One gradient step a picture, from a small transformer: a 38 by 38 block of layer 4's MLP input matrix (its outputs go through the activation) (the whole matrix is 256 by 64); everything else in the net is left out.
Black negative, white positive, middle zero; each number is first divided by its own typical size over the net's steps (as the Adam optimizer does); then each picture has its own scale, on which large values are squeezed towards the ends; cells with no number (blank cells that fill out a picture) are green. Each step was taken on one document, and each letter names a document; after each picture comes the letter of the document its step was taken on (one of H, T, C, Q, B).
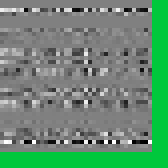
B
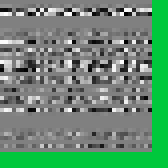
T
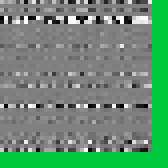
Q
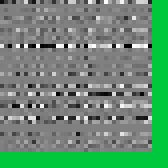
Q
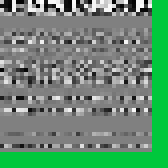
T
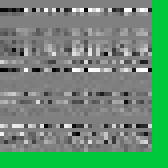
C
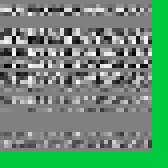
T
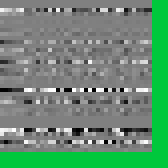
B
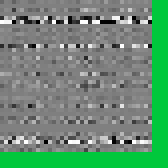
Q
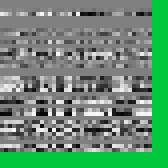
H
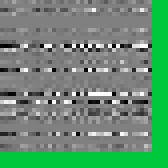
C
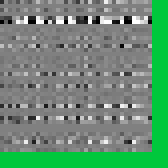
Q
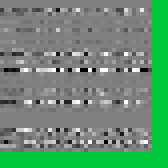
B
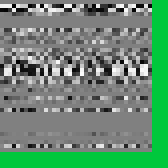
T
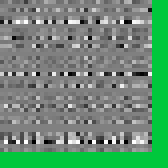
Q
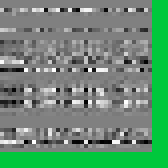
B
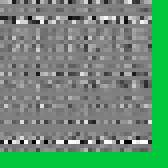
Q
